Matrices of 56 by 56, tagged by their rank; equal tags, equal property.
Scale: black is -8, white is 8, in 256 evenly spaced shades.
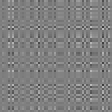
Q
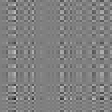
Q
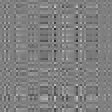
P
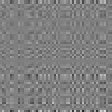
P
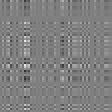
Q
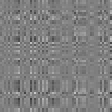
P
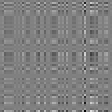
Q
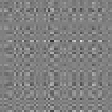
P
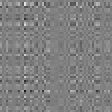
P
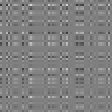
Q
